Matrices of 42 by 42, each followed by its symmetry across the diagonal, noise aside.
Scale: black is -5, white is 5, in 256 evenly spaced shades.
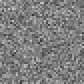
neither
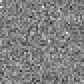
neither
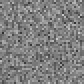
neither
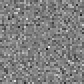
antisymmetric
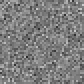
symmetric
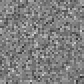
symmetric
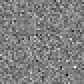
antisymmetric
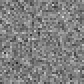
antisymmetric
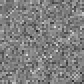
symmetric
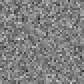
antisymmetric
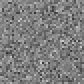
symmetric
